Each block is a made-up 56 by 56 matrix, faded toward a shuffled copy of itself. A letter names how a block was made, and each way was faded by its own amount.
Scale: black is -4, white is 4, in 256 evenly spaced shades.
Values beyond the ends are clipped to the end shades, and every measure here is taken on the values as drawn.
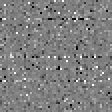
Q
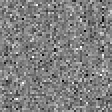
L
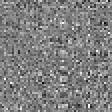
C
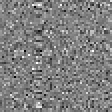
C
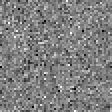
L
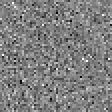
L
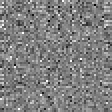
C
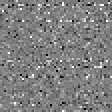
Q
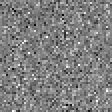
L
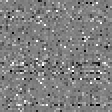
Q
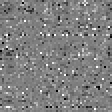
Q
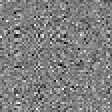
C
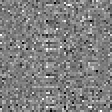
C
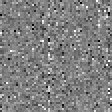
L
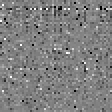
Q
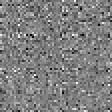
C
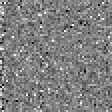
L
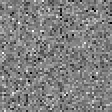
L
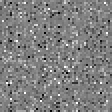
Q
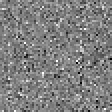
L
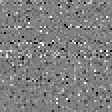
Q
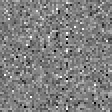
L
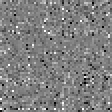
Q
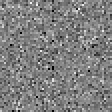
L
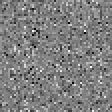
L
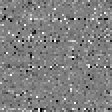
Q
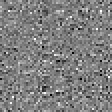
C
